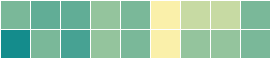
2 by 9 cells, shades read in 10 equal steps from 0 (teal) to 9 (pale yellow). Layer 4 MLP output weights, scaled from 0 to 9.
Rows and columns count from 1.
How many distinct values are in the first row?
5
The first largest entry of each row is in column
6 6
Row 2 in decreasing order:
9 5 5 5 4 4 4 2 0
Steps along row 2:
up down up down up down same down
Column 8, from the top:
7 5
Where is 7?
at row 1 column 7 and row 1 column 8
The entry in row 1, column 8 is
7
